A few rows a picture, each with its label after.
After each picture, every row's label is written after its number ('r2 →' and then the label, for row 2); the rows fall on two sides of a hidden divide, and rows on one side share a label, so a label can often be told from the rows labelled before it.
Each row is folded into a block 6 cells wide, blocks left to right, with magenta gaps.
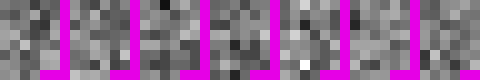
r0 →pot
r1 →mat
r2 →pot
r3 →pot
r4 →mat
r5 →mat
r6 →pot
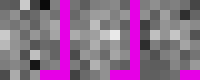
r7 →pot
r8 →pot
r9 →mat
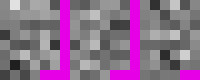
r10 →mat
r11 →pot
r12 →pot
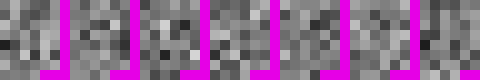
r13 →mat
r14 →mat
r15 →pot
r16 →mat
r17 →mat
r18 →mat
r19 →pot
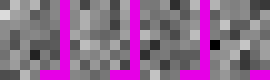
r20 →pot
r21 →pot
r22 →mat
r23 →mat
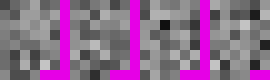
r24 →pot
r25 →pot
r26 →mat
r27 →mat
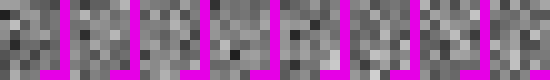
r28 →mat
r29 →pot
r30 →mat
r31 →pot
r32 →pot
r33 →mat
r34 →pot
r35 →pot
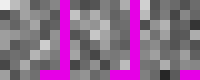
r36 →mat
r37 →pot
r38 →pot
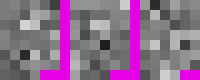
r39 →pot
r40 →pot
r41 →pot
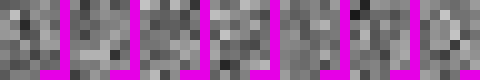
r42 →mat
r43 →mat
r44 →mat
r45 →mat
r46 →mat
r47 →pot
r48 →pot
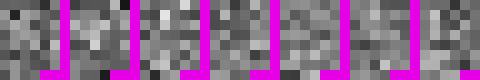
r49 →pot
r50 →pot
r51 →pot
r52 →mat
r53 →mat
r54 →mat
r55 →mat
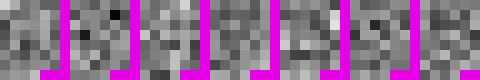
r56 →mat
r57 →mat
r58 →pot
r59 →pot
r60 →pot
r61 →mat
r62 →mat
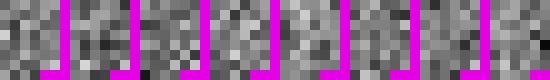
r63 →pot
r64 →pot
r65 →mat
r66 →mat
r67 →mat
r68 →mat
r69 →pot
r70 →mat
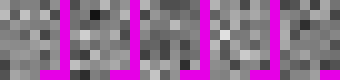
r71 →mat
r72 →mat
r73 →mat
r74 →mat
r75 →mat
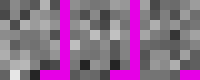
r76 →mat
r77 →mat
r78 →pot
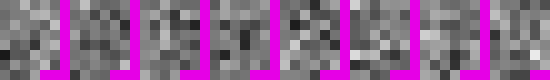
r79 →pot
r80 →mat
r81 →pot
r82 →pot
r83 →mat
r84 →mat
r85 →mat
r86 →pot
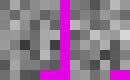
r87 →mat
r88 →mat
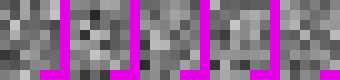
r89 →mat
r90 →pot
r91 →pot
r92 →pot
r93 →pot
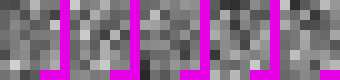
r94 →pot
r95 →mat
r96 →pot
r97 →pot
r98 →pot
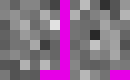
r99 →pot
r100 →mat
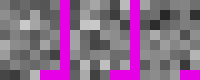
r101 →pot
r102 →mat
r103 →mat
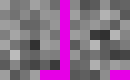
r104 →pot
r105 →pot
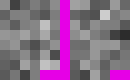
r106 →pot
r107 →mat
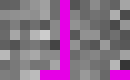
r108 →mat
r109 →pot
